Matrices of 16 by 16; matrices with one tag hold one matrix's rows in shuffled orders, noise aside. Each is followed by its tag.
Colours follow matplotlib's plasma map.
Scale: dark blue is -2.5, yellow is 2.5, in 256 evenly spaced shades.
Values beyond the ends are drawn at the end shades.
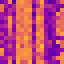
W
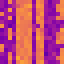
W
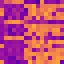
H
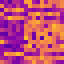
H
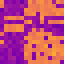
H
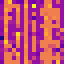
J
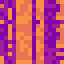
W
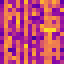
J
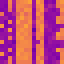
W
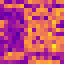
H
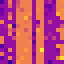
W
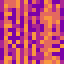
J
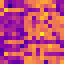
H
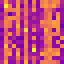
J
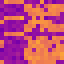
H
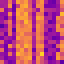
W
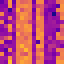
W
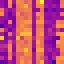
W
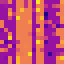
W
